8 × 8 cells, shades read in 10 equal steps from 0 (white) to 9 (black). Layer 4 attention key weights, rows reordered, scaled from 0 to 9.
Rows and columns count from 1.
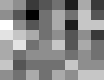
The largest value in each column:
4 6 9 6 5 8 4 7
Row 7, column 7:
4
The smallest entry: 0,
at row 3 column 1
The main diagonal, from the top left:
3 6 6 5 2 5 4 2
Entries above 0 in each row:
8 8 7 8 8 8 8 8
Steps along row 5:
down up down down up down up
